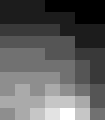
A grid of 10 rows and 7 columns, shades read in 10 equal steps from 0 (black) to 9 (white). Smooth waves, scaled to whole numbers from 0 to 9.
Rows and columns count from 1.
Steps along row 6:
same same same same down down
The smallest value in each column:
1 1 1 0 0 0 0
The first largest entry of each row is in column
1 1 1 1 1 1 1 2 4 5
